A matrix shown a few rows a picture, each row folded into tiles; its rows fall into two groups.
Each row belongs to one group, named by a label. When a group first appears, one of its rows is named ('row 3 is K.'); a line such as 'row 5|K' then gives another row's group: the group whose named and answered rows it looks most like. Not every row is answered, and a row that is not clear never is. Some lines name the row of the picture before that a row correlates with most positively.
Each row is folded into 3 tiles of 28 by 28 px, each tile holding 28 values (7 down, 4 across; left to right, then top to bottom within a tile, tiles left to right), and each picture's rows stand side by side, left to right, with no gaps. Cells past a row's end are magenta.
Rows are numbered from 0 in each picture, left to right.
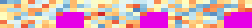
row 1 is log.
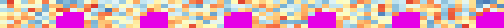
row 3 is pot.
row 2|log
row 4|log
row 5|pot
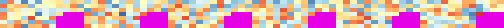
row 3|pot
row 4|pot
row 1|pot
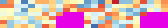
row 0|pot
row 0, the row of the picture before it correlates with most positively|3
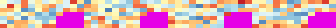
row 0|log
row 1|pot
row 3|log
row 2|log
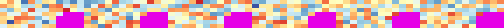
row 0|pot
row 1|log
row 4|pot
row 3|log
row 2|log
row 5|log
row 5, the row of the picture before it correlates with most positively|2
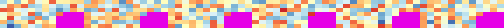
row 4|log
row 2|log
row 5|pot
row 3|log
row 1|pot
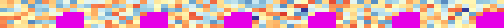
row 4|pot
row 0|pot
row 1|log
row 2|pot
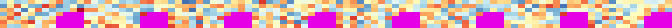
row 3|pot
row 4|pot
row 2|pot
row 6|log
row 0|log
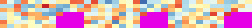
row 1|pot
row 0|log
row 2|pot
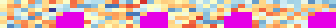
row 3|pot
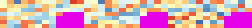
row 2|pot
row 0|log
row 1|log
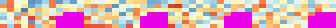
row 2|pot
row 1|pot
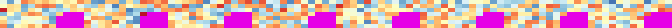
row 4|pot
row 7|pot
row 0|log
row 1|log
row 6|log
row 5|pot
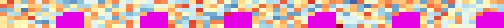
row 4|log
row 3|log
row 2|log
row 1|log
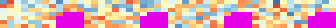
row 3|pot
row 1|pot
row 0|pot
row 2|log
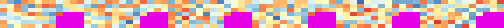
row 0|log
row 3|log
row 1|log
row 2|pot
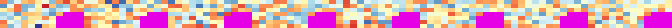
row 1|pot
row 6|pot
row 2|pot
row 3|log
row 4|pot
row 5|log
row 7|pot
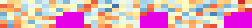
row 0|pot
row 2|log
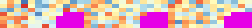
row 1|pot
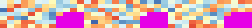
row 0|log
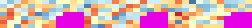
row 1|log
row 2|pot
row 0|log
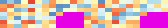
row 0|log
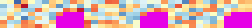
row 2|log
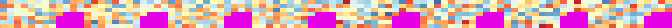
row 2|pot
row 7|log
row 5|log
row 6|log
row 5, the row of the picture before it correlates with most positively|0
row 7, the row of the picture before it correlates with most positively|2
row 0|pot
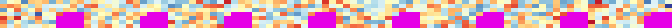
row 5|log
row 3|log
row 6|pot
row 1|pot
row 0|pot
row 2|log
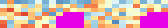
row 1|pot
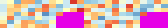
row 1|log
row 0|log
